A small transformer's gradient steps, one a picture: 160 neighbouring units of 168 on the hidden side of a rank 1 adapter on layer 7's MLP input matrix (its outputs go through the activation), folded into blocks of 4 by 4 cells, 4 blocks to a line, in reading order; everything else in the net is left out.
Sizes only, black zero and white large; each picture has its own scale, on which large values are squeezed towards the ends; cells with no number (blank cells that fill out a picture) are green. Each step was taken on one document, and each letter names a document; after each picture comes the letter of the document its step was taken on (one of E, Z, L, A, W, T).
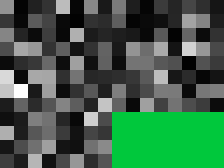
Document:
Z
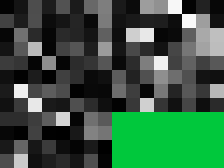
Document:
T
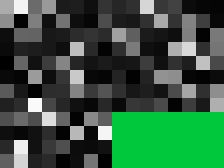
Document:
T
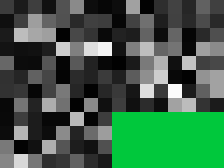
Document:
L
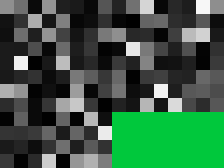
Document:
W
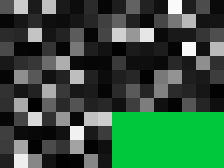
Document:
T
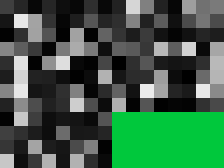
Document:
W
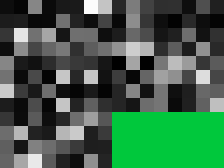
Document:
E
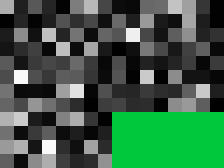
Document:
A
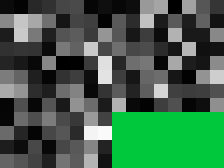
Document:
Z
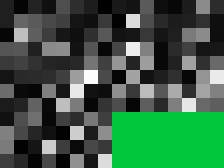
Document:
L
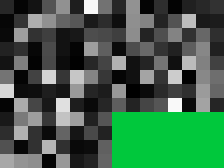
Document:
E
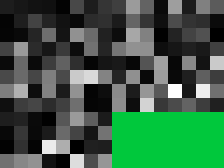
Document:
L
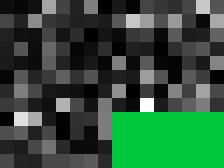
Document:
A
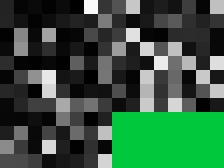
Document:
E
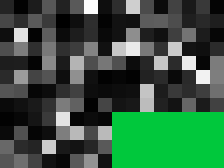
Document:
E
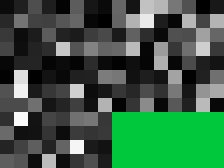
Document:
A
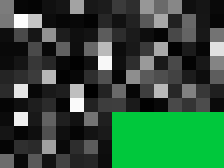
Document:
Z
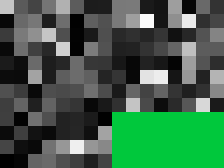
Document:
A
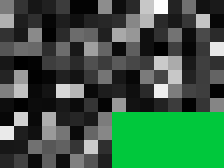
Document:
Z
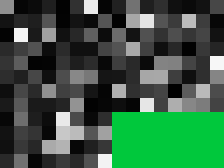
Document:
E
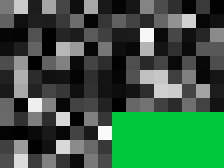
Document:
T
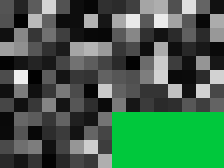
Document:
W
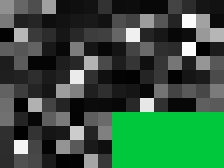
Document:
T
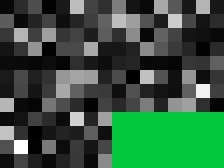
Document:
A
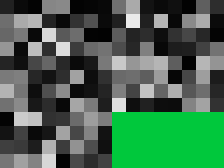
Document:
Z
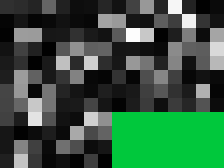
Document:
T
